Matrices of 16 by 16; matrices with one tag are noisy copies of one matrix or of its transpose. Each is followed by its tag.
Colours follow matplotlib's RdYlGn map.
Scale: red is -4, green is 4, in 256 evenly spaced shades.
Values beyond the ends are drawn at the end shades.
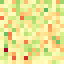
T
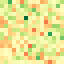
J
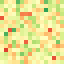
T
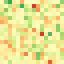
J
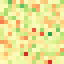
J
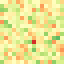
J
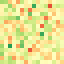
T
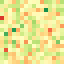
T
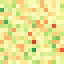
J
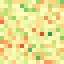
J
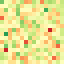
T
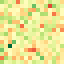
T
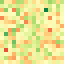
T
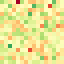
T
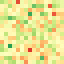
T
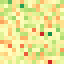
J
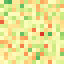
J
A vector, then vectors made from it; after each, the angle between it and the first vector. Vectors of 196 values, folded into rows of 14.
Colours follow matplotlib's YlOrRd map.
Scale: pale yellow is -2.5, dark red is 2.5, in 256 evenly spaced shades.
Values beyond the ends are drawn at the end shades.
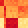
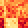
nearly opposite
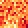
partly opposed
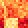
nearly opposite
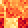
nearly opposite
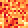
partly aligned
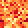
partly opposed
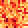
partly aligned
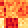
nearly parallel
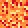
orthogonal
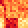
nearly parallel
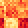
nearly opposite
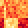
nearly opposite
